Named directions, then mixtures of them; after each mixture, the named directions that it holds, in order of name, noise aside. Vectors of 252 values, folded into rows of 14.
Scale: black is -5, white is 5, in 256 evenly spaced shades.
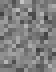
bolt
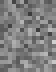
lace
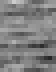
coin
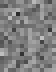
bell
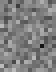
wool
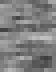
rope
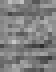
coin, lace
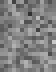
lace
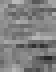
coin, rope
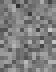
lace, wool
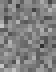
wool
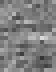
bell, rope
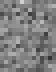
bolt, coin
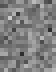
bell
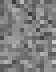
bolt, lace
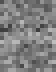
lace, rope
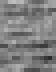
coin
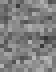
rope, wool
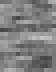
rope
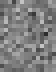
bolt, wool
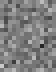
wool
